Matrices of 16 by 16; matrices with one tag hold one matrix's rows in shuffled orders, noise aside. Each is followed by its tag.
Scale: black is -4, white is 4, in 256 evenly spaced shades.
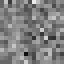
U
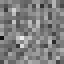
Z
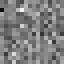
Z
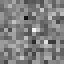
U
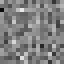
Z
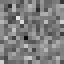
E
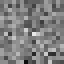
U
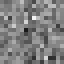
U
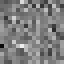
Z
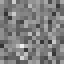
Z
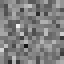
E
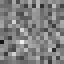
Z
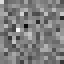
E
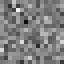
E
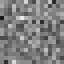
Z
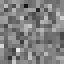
E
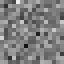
E
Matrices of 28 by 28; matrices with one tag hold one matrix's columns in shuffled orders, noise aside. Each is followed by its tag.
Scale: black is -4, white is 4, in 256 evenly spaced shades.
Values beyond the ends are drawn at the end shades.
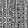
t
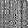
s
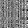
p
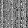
p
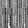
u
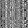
p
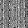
p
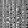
t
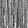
u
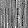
u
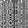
s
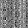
p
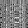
t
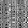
t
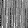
u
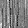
u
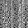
t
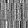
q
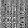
t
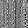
s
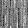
u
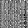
s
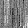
u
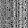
p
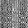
t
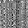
s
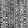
t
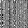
s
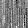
u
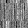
q
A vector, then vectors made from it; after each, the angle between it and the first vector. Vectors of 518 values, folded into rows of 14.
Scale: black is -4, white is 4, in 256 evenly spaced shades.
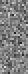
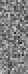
nearly parallel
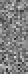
orthogonal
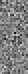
nearly parallel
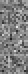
partly opposed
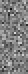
nearly opposite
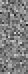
nearly opposite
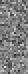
nearly parallel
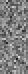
orthogonal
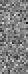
partly aligned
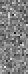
nearly parallel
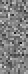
nearly parallel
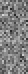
partly opposed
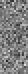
partly aligned
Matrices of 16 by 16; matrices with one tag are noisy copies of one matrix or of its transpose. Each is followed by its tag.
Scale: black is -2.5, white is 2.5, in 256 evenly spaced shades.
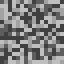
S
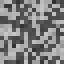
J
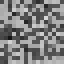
S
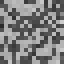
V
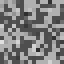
J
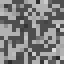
J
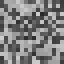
V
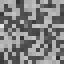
J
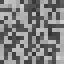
S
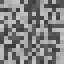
S
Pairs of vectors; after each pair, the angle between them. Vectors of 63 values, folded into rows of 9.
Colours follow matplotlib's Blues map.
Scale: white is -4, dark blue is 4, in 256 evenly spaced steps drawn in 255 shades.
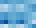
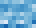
nearly opposite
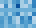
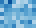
orthogonal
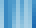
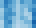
nearly parallel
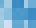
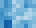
nearly opposite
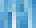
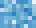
orthogonal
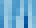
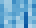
nearly parallel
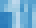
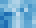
nearly parallel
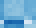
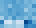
nearly opposite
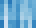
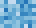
partly opposed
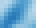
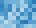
partly opposed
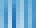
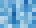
partly aligned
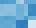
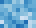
partly aligned
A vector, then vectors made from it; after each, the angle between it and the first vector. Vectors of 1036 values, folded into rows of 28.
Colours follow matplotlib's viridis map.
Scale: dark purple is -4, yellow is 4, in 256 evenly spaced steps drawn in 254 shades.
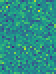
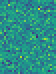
orthogonal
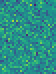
partly opposed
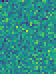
partly opposed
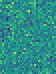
partly aligned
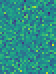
orthogonal
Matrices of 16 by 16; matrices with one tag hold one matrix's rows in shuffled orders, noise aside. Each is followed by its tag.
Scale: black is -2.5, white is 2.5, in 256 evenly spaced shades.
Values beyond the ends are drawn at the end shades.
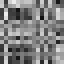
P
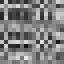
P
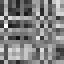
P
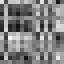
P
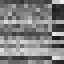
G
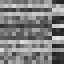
G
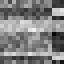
G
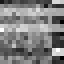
G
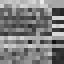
G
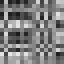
P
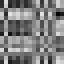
P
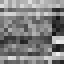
G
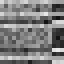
G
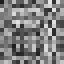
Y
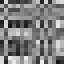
P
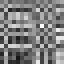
P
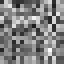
Y
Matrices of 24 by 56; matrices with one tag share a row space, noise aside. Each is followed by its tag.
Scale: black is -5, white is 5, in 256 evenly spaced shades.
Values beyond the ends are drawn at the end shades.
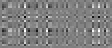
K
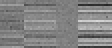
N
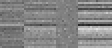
N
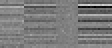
N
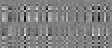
K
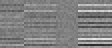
N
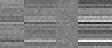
N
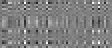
K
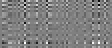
K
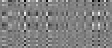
K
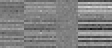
N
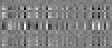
K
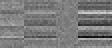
N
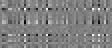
K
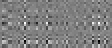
K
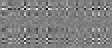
K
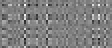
K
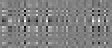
K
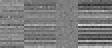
N
